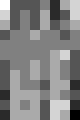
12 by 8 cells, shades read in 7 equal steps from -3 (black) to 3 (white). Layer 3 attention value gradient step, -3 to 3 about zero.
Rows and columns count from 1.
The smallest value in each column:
-2 -1 -1 -1 -1 -2 -1 -3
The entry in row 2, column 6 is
-2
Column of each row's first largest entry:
1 1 1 4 1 7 4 2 2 2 6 6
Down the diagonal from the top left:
3 -1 0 1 0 1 0 -1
